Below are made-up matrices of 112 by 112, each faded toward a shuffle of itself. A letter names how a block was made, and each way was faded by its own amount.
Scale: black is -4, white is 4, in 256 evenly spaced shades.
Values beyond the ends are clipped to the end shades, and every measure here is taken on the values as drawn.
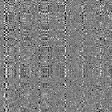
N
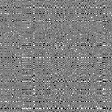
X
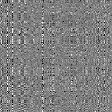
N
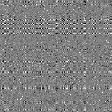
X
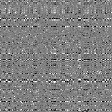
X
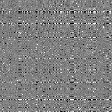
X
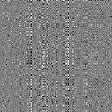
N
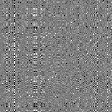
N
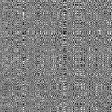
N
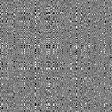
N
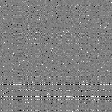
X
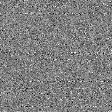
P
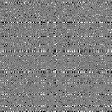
X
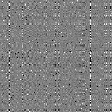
N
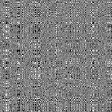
N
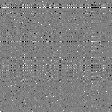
X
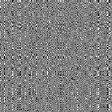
N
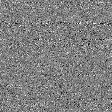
P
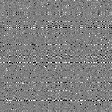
X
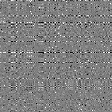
X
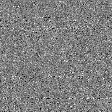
P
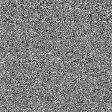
P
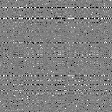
X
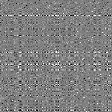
X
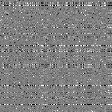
X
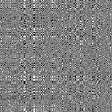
N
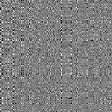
N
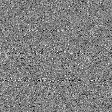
P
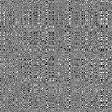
N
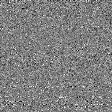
P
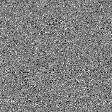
P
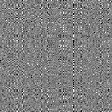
N
